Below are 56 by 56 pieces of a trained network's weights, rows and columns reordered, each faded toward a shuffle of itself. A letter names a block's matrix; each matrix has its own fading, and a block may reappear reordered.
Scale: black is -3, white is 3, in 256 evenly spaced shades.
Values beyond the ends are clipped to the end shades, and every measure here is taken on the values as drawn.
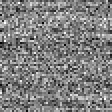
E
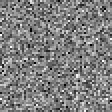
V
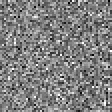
V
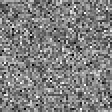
V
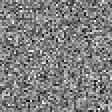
V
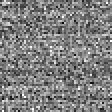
E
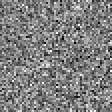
V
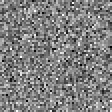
V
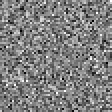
V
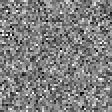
V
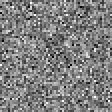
V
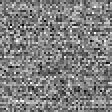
E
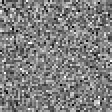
V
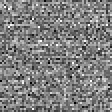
E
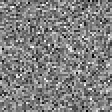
V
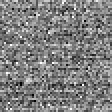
E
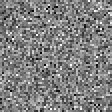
V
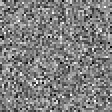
V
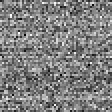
E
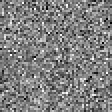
V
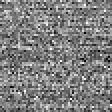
E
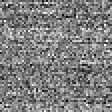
E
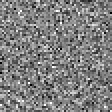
V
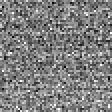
E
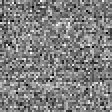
E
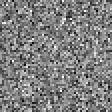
V
